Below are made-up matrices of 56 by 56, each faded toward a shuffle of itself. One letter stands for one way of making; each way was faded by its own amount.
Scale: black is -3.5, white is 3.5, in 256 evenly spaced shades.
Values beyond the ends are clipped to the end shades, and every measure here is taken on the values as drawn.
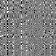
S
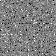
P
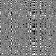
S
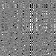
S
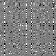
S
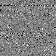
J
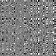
S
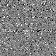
J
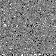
P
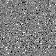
P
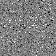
P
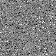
P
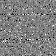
J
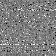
J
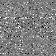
J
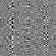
S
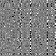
S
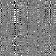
S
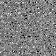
P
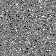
P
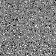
P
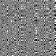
S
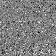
P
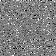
J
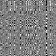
S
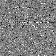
J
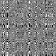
S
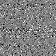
J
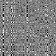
S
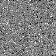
P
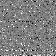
J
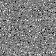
P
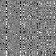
S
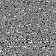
J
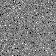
P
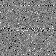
J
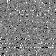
J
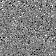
P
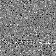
J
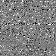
J
